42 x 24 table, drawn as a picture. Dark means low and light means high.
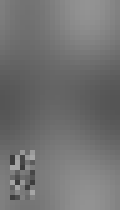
Histogram: bell-shaped. Stripes: none. Odd patch: rougher, in the bottom left. Roughest part: bottom left. Odd rows or columns: none.
